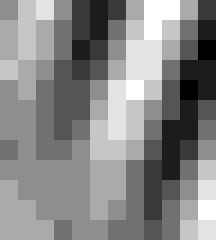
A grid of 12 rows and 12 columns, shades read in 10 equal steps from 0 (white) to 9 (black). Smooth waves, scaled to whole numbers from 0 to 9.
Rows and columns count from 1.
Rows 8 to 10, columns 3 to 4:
5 5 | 4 4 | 4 4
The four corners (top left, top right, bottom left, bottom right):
4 7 3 1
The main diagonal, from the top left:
4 2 3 6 6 3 1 3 7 6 3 1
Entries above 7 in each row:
1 2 2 2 2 1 2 1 1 0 0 0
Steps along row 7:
same up up down down down up up up same down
